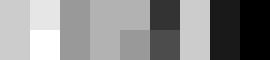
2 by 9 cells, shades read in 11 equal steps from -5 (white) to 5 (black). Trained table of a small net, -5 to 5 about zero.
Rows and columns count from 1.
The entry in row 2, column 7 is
-3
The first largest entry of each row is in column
9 9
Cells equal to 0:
0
